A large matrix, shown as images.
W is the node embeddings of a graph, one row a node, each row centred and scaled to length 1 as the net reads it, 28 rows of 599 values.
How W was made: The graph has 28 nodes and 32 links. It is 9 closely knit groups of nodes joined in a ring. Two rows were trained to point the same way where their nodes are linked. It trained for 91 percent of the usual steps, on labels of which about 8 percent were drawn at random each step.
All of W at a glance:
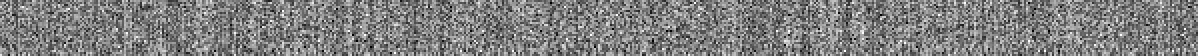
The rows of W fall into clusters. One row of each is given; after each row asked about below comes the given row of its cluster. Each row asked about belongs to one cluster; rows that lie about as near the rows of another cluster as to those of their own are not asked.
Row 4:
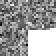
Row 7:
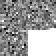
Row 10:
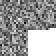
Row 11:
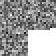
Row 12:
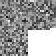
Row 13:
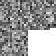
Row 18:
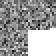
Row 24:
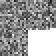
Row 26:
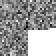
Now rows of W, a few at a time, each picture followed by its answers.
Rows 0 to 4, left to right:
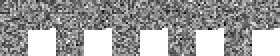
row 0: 7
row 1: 24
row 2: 12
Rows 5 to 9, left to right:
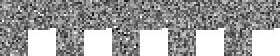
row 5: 26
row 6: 24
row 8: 13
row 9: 4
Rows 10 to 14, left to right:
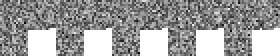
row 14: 18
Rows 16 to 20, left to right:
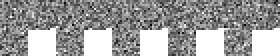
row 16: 11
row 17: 12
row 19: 4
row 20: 7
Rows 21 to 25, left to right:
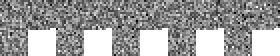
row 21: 13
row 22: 10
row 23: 10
